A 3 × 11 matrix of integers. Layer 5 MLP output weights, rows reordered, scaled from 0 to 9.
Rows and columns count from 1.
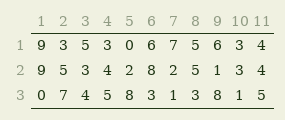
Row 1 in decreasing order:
9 7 6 6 5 5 4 3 3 3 0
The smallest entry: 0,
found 2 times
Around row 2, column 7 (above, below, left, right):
7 1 8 5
